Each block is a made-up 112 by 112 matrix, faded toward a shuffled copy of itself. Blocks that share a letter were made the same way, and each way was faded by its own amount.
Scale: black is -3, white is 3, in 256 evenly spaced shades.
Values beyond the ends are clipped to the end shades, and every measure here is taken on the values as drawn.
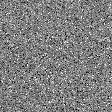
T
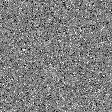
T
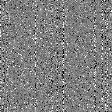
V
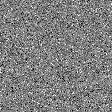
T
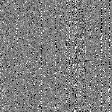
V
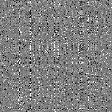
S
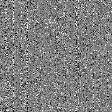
V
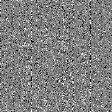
V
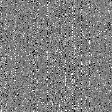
V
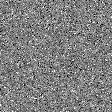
T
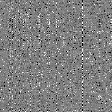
S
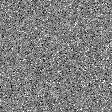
T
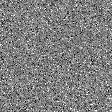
T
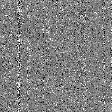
V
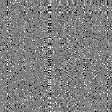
S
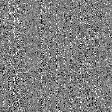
V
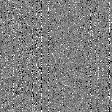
V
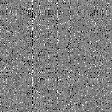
S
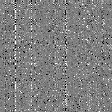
S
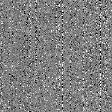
V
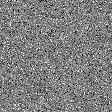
T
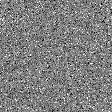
T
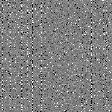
S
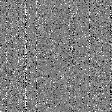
V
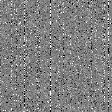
V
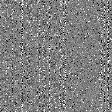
V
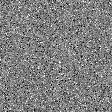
T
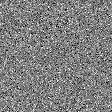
T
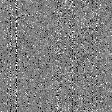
V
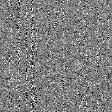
V
